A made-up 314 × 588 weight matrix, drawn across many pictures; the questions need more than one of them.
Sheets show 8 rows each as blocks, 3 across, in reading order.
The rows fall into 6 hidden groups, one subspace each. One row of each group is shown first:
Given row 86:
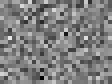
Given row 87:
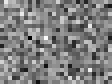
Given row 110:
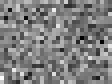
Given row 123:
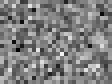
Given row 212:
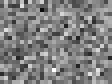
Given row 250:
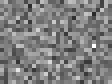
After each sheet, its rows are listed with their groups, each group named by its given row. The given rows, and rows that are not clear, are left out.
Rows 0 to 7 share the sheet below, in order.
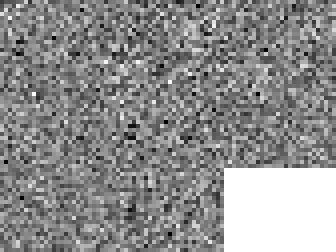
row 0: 123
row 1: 250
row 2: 87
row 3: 123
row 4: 123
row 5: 123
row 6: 86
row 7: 123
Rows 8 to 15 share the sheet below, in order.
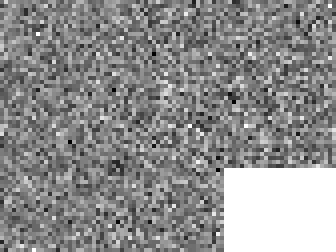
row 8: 110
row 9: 86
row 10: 250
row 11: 250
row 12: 87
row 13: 110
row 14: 110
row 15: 212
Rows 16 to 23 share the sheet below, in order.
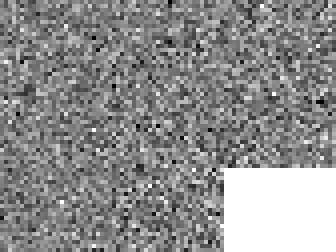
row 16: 212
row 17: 87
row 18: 250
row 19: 250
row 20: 87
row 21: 250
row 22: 110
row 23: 110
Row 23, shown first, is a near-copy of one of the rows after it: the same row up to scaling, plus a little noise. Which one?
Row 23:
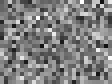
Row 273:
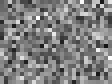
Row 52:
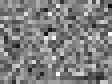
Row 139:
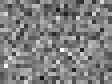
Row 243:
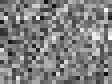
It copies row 273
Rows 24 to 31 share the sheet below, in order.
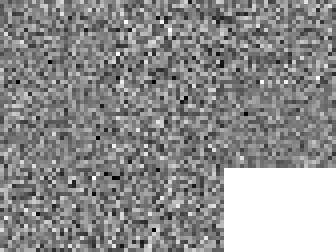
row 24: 87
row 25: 212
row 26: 87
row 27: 110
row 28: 87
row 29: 86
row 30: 87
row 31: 110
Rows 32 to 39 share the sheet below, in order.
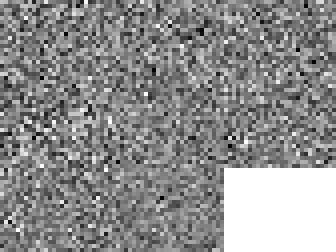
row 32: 86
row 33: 87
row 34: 86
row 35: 87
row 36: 123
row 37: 212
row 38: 212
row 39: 110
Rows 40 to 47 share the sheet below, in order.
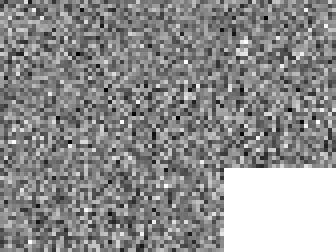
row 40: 123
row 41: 212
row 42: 123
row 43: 250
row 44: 86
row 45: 212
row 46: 110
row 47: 212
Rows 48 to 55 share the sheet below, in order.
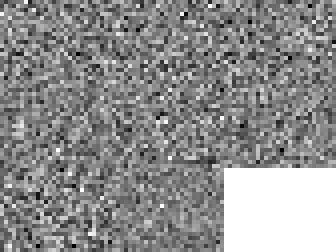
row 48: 123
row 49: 87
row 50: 250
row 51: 123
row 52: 110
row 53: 123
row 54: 110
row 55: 110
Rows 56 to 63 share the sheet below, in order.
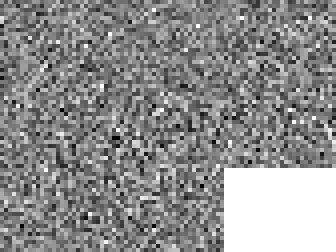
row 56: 87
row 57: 86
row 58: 250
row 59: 250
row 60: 212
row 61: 212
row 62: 110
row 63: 87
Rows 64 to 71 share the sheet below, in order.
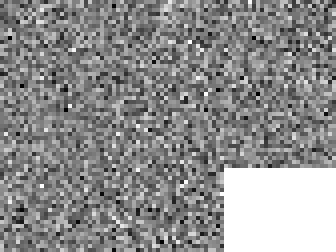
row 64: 86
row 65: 87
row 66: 87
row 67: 87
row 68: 87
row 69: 110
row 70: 123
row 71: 87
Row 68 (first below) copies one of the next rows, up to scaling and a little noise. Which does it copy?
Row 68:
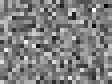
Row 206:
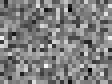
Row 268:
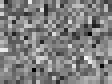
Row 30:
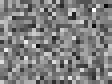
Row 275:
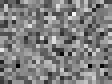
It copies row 30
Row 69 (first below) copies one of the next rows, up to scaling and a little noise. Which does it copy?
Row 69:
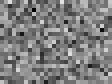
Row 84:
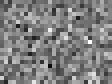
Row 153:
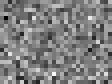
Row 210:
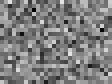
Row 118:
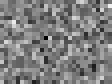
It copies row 210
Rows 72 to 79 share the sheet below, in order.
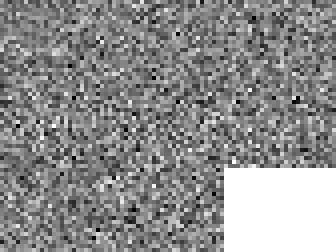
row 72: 250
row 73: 86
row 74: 110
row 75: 86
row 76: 110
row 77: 87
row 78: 250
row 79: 123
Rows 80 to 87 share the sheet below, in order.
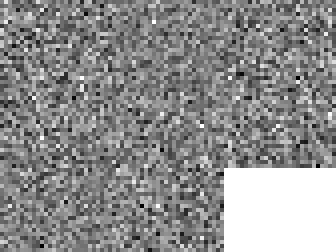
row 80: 86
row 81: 110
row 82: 212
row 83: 86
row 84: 110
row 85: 250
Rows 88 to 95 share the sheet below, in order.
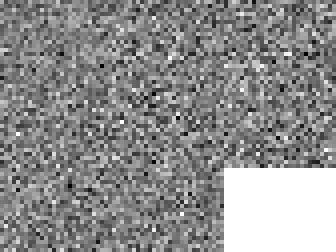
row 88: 87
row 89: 123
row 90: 87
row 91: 87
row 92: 86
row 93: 87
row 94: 250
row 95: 110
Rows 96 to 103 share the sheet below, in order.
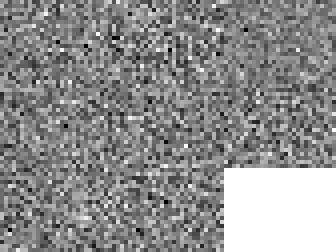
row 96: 87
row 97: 87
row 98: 86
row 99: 212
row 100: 212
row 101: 110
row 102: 250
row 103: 110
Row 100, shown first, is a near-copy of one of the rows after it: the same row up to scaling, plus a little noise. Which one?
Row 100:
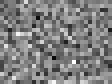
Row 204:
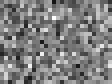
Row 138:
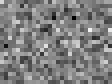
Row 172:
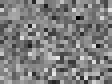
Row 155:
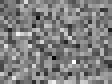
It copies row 155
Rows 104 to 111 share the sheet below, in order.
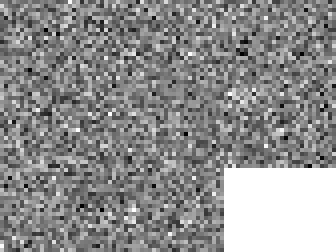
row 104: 250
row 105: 123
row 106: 123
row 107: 212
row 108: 86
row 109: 110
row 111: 123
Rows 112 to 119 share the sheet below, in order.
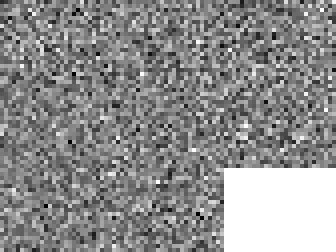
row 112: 86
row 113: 110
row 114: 110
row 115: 250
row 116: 87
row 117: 123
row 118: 110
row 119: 87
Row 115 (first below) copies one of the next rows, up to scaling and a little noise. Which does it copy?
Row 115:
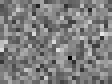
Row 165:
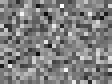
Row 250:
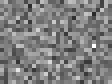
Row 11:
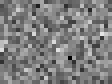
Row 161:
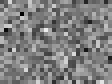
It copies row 11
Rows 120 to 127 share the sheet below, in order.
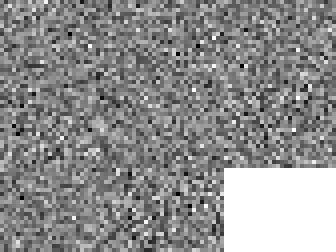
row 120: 110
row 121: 87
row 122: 86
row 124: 86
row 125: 86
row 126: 86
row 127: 212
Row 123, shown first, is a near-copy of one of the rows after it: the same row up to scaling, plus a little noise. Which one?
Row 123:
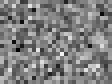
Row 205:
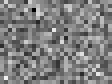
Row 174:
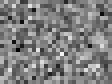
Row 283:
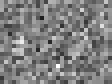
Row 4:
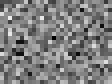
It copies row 174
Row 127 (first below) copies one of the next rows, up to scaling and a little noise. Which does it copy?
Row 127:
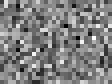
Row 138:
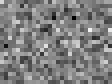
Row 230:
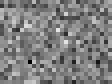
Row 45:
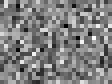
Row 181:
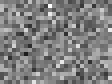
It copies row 45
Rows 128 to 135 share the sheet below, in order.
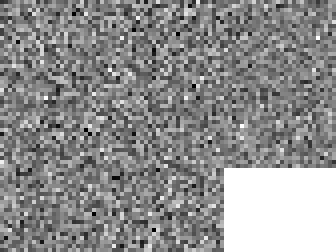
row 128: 86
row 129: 86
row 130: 110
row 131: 87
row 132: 86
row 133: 123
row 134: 212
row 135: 110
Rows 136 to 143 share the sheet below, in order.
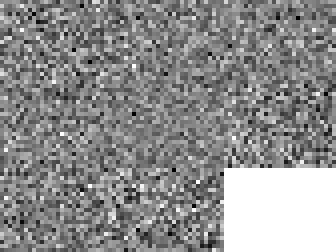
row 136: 86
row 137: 86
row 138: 212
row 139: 110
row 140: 86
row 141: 87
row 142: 212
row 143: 110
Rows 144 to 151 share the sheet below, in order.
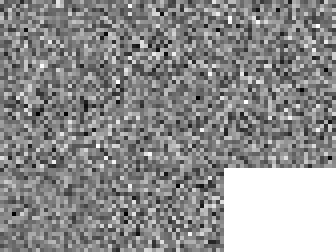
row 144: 87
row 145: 87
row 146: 110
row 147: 250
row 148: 110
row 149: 250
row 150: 86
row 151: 110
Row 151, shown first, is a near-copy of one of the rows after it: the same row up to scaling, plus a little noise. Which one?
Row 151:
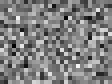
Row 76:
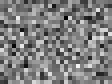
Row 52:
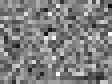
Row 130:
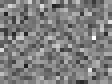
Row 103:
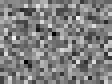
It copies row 76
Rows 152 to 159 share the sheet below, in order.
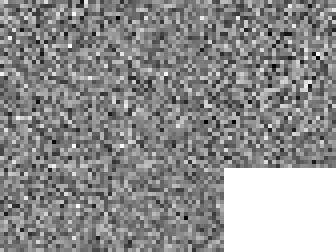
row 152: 86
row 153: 110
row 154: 250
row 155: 212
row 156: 212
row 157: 86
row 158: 212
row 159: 86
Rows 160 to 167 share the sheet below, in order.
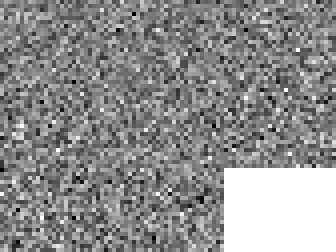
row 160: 212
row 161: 250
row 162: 86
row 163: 123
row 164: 110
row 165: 250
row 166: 86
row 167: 87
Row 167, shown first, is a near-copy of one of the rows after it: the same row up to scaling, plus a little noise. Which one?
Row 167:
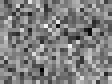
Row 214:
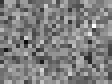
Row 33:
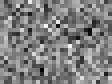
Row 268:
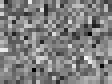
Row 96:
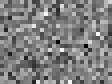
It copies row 33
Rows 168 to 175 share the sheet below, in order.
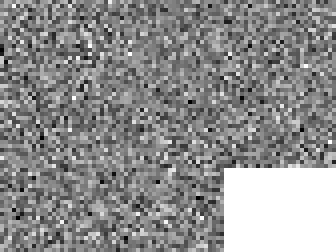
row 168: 250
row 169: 123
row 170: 87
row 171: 86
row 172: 212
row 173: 212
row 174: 123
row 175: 87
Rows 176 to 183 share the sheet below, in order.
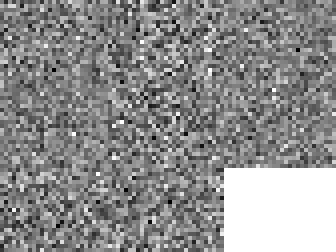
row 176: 212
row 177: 212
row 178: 86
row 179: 86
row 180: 86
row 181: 212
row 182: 123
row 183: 212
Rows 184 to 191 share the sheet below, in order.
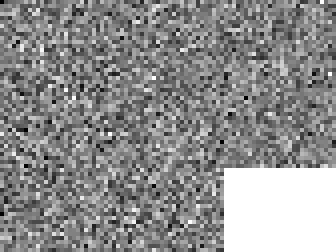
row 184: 86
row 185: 86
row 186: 110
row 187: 87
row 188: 110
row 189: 250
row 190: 110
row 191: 123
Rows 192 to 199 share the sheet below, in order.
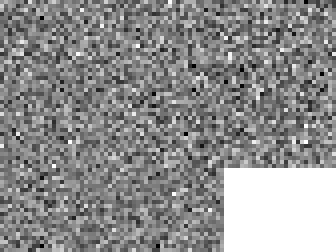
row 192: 123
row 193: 87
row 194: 110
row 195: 250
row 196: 86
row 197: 250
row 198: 86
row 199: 250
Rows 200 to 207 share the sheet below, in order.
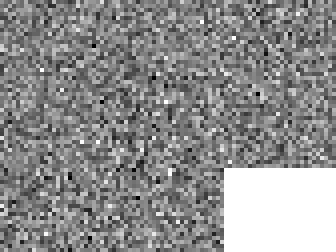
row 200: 250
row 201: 212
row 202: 86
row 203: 250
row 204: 212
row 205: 123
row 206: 87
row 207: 87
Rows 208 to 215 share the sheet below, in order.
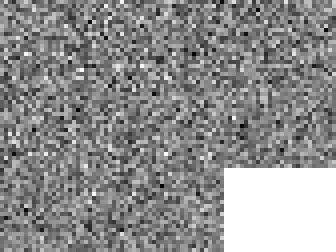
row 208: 250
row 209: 87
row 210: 110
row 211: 250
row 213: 123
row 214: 87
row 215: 250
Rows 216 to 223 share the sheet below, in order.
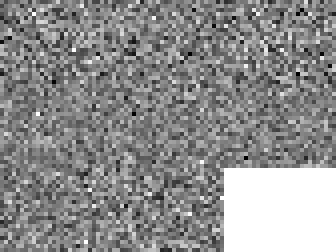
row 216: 86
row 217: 123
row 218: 86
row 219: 87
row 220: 86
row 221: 110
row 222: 250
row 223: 212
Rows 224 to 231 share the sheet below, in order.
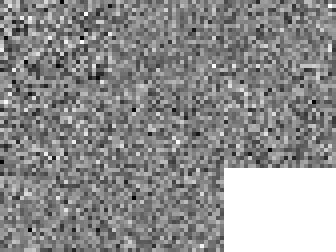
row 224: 110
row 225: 87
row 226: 87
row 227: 110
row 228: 250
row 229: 87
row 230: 212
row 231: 86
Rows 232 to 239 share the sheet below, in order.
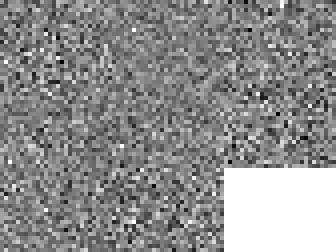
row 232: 212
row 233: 86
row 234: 87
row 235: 87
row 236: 212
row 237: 123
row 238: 250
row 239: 123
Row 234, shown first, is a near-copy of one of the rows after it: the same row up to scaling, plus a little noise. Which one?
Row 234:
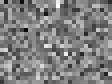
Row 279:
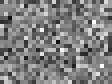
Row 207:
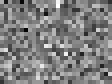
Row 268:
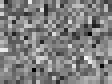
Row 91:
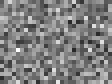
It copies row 207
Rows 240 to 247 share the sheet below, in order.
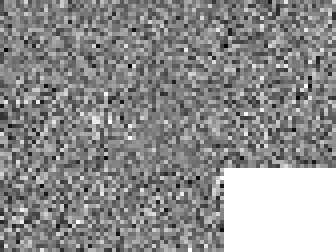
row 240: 87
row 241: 86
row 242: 110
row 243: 110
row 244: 123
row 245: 86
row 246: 123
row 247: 250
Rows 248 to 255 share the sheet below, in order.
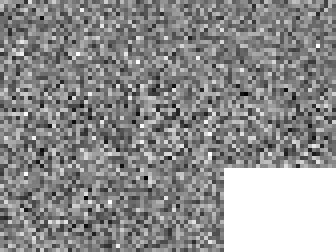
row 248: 123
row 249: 250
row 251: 87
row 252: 212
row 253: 250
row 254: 87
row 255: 123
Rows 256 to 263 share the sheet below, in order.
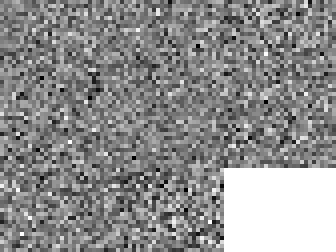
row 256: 250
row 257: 87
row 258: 86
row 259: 250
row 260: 110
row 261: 123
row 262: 86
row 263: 110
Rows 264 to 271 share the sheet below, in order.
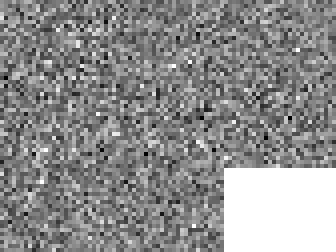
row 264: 212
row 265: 110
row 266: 86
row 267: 87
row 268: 87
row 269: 86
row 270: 87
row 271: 250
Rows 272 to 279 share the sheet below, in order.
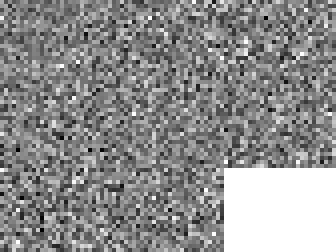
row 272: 110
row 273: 110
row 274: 123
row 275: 87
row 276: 86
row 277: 110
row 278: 86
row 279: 87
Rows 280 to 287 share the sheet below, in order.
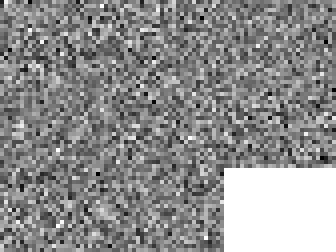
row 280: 87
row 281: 87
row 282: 110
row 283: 123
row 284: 123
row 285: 110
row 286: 123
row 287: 110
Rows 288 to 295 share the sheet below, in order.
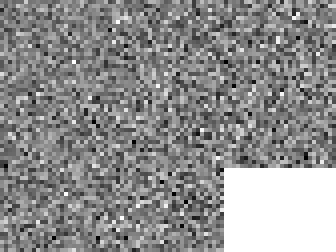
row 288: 212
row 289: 86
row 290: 87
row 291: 250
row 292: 110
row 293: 110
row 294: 212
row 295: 250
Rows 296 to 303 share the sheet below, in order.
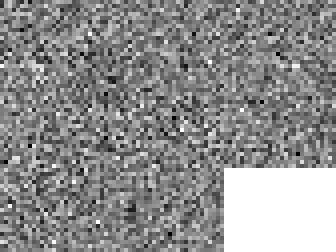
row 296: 87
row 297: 250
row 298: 250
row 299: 212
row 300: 250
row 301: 110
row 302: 86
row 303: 123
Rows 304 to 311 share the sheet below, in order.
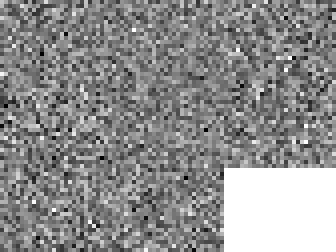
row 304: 86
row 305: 86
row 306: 250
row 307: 86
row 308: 250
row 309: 250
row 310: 250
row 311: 212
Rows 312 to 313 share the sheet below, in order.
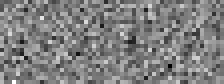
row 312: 123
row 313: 123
